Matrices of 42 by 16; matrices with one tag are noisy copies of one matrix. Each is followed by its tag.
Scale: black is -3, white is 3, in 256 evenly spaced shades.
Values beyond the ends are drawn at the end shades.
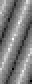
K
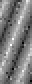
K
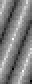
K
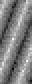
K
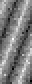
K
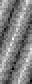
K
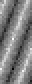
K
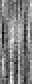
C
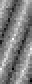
K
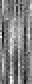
C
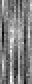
C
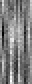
C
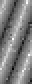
K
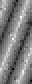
K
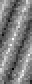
K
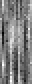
C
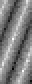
K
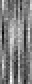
C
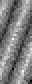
K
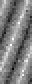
K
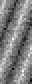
K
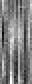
C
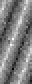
K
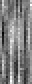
C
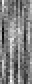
C
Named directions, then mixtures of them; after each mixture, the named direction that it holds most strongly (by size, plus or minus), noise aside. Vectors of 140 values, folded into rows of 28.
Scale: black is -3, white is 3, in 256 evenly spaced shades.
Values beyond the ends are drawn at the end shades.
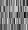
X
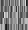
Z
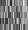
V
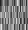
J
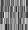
Z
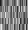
J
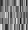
J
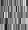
Z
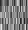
J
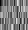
J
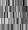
V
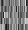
Z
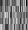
J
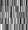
J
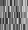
V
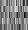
X
